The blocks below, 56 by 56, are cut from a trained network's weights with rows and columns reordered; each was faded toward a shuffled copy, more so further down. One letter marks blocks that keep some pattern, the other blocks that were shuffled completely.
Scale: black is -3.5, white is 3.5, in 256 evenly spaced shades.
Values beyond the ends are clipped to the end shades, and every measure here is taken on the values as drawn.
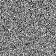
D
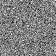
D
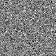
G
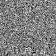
G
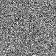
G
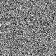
G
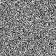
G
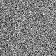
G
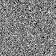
D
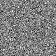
D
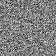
D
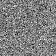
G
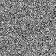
G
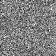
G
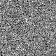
D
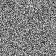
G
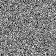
D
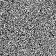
D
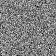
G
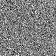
D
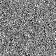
G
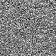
G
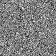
D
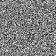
G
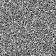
D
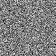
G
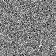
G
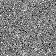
D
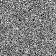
D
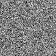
G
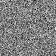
D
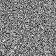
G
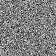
D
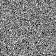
D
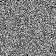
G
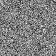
D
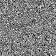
D
